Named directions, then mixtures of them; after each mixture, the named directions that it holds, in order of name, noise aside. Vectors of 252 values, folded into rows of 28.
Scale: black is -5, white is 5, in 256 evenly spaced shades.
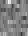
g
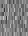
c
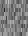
c, g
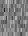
c, g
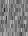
c, g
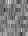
c, g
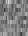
c, g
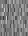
c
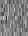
c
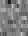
g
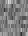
c, g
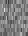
c, g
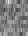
c, g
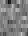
g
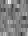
g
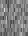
c, g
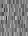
c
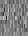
c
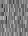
c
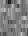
g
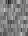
c, g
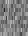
c, g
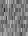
c, g
